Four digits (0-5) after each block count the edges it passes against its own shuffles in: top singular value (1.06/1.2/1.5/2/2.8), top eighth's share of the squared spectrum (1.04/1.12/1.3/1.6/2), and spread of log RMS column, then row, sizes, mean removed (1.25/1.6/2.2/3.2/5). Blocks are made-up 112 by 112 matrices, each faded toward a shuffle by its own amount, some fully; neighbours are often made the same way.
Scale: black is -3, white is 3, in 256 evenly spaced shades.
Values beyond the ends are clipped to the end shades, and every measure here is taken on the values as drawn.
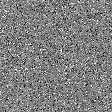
1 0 0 0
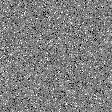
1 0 0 0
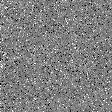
0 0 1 0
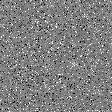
2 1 0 0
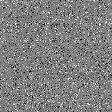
3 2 0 1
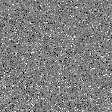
1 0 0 1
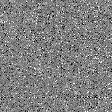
3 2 1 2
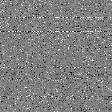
4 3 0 2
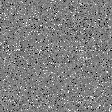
3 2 0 1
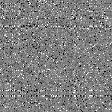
4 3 1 2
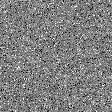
0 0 0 0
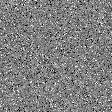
0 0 0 0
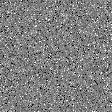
3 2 1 1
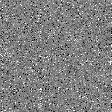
3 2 1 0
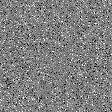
2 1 1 0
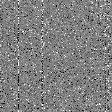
2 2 2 0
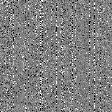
2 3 4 0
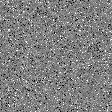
0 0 0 0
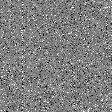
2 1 2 0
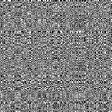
5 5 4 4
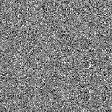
4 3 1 2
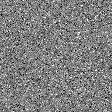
1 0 0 0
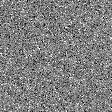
0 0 0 0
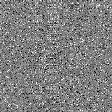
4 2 1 0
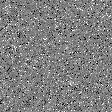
2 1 0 0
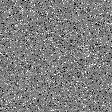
0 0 0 0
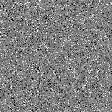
3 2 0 0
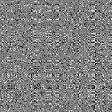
5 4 3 3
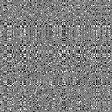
5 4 3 3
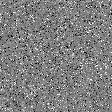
2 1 0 0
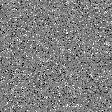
3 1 0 0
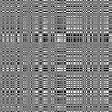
5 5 5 5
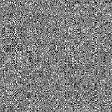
4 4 3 2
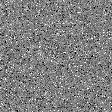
1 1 0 0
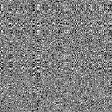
5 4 3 3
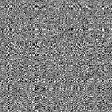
5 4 3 3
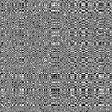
5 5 4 4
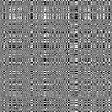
5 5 4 4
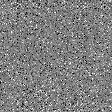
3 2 1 1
